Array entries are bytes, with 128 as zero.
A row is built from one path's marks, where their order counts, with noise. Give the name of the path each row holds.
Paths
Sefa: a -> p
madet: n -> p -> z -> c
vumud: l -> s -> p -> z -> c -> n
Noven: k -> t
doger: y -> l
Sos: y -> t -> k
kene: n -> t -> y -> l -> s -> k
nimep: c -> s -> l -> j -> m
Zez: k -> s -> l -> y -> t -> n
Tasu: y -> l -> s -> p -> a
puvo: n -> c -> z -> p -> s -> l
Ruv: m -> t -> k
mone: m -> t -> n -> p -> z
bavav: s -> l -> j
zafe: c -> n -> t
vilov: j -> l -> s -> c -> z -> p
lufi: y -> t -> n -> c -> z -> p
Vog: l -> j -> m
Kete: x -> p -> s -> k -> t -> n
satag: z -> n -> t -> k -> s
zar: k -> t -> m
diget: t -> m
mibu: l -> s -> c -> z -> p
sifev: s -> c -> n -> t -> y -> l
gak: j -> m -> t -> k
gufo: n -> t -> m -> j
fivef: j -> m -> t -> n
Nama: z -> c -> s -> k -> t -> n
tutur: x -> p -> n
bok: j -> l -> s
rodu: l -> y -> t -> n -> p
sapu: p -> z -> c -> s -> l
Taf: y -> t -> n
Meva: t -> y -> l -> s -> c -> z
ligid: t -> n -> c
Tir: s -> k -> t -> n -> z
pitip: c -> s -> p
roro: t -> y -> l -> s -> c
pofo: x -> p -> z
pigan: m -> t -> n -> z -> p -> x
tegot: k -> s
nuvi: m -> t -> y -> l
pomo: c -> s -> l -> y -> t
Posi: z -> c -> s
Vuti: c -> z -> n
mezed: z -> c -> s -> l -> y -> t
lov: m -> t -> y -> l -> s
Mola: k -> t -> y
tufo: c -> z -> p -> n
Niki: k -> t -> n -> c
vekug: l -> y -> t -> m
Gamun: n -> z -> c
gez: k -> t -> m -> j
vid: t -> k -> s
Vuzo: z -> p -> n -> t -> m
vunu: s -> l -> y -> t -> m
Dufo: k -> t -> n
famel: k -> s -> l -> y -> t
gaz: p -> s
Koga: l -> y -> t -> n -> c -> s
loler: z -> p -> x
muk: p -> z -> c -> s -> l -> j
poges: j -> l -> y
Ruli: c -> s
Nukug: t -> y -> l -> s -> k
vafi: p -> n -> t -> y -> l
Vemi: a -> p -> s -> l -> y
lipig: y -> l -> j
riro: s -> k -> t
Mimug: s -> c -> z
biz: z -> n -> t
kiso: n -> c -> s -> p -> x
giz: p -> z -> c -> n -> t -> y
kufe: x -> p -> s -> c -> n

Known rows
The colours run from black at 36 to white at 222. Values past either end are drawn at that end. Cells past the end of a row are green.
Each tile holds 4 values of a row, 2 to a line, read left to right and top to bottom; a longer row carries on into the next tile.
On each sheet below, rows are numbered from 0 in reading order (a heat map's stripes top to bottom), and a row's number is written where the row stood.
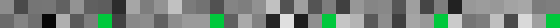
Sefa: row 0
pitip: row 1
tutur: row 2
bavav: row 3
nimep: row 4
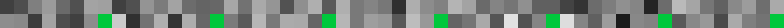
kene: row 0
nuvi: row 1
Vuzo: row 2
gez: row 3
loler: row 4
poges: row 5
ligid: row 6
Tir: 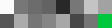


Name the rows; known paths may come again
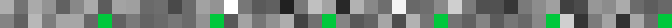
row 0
Vuzo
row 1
riro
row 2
Tir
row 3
roro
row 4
Noven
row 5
nuvi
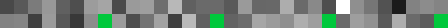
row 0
kene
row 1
pomo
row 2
mibu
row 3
biz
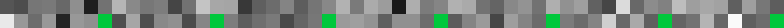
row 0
lipig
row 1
satag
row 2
Mola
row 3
fivef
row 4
ligid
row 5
Meva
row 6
pigan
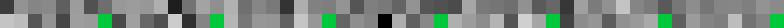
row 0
bavav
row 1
Kete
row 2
gez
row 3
Sefa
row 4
muk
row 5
pitip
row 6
vumud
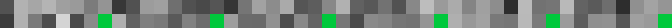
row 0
kufe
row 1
vafi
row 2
sifev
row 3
Ruv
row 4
gufo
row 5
gak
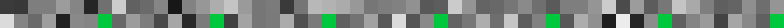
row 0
poges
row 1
Dufo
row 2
Nama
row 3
loler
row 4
pofo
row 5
tutur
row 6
zafe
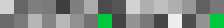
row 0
mone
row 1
kiso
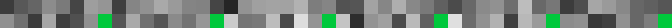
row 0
Nukug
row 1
gaz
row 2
nimep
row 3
vekug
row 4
Vog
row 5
Tasu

